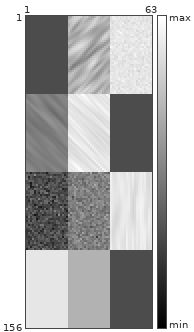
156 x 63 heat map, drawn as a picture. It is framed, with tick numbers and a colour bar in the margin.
The table splits into 4 rows of 3 panels. Panel 1,1: low, flat. Panel 1,2: high, slanting up to the right. Panel 1,3: very high, fine-grained, faint in contrast. Panel 2,1: middling, slanting down to the right, faint in contrast. Panel 2,2: very high, slanting down to the right, faint in contrast. Panel 2,3: low, flat. Panel 3,1: low, fine-grained. Panel 3,2: middling, fine-grained. Panel 3,3: very high, streaked downward, faint in contrast. Panel 4,1: very high, flat. Panel 4,2: high, flat. Panel 4,3: low, flat.
